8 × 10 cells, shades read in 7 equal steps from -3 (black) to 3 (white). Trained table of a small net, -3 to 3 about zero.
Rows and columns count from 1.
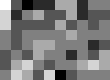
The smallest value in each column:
-1 -2 -3 -2 -2 -3 -2 -2 -2 -1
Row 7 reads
-1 1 2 0 -1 0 0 1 2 1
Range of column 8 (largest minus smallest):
3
